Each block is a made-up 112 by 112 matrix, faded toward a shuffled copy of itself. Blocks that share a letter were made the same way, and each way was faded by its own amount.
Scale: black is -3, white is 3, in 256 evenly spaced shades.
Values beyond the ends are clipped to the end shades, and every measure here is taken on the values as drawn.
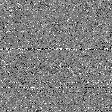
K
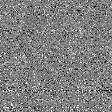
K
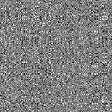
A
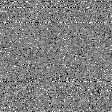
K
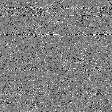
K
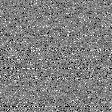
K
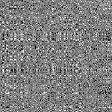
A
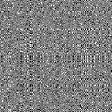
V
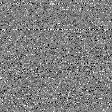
K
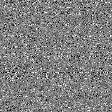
K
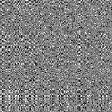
V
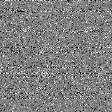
K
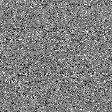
K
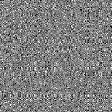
A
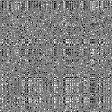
V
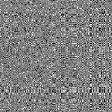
V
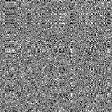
A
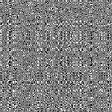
V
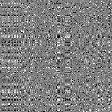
V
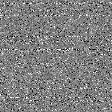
K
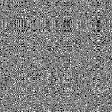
A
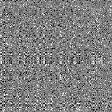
A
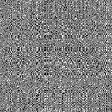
V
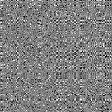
V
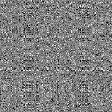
A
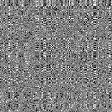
V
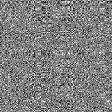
A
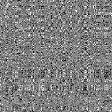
A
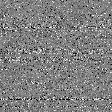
K
